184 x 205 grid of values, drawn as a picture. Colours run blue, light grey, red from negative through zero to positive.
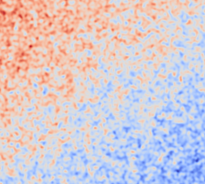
The texture is blotchy. The histogram is bell-shaped. The top left is the ninth with the highest average. No single row or column stands out from its neighbours. The field climbs toward the top left.
